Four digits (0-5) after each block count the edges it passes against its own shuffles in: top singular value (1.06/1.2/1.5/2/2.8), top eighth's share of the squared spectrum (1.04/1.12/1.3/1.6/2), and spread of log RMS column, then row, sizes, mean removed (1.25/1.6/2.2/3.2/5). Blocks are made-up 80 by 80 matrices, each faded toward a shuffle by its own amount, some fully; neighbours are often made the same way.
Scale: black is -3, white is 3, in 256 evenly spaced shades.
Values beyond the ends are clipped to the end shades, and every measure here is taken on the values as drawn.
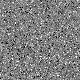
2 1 0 0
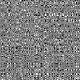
4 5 3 3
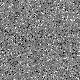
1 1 0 0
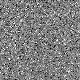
2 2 0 0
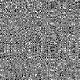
4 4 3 3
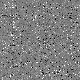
1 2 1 1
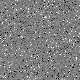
0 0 0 0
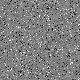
0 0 0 0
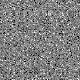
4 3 1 1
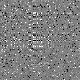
4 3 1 2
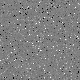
0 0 0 0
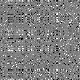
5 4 2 3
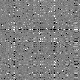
5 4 2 2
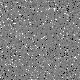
3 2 0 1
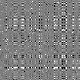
5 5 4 3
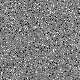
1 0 0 0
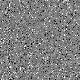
3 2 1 0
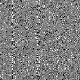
4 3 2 1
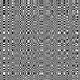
5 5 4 4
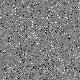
0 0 0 1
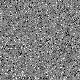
2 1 0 0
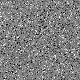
0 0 0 0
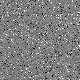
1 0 0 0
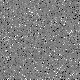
1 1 0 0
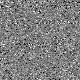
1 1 0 2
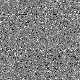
1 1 0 2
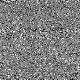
1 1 0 2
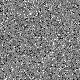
1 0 0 0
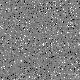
2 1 0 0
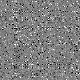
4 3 2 2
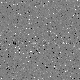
2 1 0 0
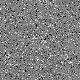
2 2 0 0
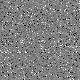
2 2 0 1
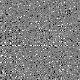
4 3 2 2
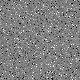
0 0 0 0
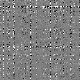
3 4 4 3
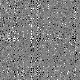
3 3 3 2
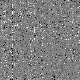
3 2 2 1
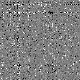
2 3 2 2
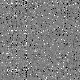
2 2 2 1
